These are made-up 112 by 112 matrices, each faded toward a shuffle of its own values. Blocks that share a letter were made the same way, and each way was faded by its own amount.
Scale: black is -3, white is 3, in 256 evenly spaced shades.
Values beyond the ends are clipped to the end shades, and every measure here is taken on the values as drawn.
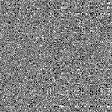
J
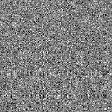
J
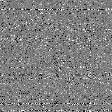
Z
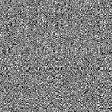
J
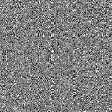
J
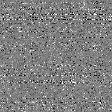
Z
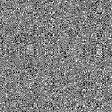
J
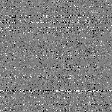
Z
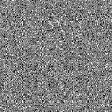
J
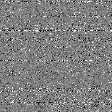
Z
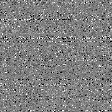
Z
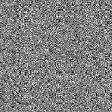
J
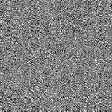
J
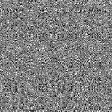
J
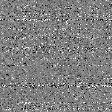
Z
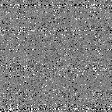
Z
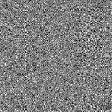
J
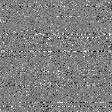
Z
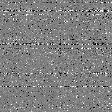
Z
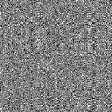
J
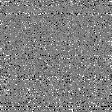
Z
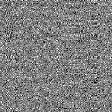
J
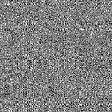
J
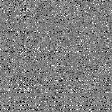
Z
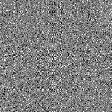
J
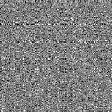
J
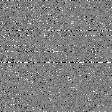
Z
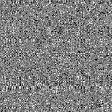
J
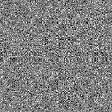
J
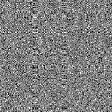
J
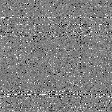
Z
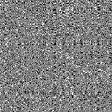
J
